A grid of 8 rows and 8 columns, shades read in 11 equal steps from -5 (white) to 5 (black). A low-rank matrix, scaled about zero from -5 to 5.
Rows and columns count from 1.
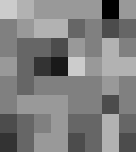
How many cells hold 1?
12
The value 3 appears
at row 4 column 3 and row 8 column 1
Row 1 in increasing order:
-3 -2 -1 -1 -1 -1 -1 5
